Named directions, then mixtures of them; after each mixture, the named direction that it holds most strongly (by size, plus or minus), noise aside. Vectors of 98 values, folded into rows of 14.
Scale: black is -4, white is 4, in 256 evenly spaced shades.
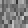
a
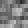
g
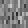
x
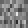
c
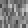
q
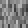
q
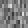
x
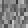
a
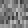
x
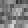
g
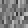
a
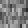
q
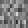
c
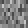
c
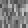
q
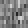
x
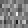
c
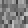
a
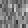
q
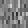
x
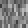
q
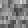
g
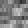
g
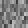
a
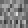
c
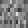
c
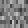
c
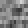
g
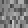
a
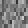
a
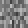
c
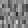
q
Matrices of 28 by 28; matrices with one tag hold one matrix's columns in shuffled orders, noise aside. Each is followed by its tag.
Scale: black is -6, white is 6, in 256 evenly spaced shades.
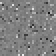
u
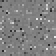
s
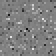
s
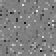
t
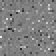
s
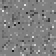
t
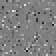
t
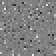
u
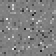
s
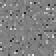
u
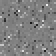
t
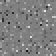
t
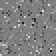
t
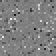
s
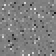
u
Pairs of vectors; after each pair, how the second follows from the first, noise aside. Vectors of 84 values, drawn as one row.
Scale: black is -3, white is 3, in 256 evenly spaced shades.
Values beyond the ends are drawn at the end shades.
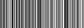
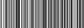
reversed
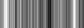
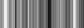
copied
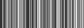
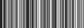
copied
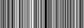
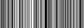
copied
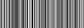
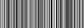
reversed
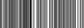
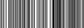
reversed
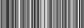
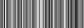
reversed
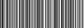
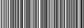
reversed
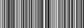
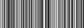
copied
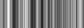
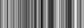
reversed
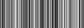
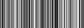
copied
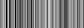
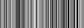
reversed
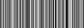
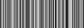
copied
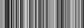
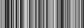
copied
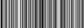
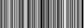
reversed
